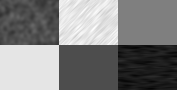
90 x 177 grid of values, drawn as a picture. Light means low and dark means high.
It is made of 2 by 3 panels. Panel 1,1: high, blotchy, faint in contrast. Panel 1,2: very low, slanting up to the right, faint in contrast. Panel 1,3: middling, flat. Panel 2,1: very low, flat. Panel 2,2: high, flat. Panel 2,3: very high, streaked across, faint in contrast.
